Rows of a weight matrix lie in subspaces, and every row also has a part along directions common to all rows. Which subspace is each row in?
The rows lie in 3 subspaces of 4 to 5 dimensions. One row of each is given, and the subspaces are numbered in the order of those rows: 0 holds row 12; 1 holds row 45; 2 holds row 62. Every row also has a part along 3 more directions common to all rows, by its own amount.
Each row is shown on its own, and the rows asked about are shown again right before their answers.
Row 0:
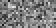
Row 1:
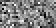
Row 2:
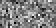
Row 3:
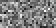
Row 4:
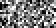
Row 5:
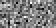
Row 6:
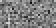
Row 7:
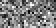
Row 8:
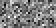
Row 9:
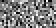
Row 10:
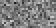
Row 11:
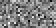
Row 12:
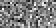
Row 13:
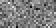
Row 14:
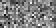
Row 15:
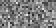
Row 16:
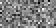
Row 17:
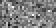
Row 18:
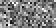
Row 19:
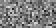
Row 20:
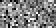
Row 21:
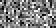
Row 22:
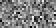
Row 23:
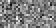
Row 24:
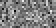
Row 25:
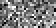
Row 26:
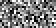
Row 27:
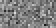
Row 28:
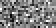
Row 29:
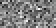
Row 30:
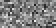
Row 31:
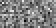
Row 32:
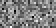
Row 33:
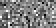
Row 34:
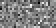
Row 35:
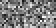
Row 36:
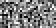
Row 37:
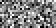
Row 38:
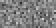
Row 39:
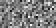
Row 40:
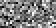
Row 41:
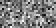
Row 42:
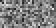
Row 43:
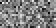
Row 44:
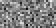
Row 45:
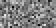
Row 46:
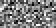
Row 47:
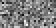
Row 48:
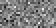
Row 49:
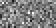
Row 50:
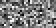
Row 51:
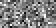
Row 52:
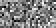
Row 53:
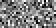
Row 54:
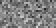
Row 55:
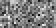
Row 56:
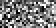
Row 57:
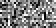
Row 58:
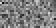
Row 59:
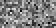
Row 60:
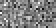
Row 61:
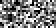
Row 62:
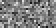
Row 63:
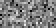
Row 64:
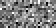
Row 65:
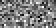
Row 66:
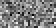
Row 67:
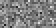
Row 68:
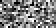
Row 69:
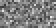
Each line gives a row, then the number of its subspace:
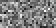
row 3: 0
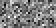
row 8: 1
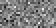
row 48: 2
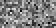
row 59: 0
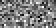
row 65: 0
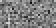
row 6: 0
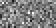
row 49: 0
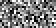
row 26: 1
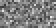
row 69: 0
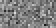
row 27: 1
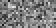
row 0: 2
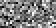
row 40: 0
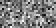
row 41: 0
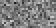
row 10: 0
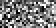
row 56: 0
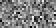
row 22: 1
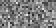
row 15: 0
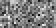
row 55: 1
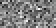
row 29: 2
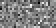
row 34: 2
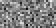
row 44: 1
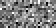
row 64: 2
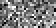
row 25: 2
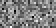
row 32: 1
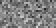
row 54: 2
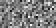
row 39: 0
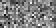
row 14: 1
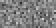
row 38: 1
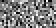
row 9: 1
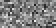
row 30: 0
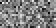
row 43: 2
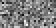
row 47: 2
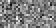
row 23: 1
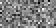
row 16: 2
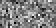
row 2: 1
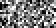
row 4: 2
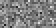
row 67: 1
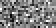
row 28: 2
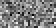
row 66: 2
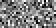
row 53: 1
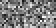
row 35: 2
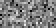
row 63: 0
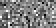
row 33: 0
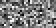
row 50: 1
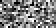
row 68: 2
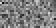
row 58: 2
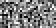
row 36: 0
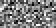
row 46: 1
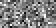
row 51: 0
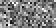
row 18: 0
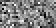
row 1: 0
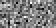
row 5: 2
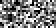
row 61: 2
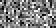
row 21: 1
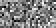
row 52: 0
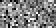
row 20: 0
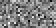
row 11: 1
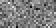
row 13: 2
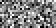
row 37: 1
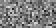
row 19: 0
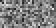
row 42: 0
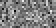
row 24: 1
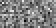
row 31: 0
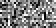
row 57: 2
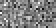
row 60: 2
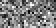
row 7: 2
